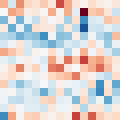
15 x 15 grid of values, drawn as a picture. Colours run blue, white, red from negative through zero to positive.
Horizontal stripes repeat 2 times down the table. On average the colour sits 50% of the way up the scale. The histogram is bell-shaped. There is no overall slope.
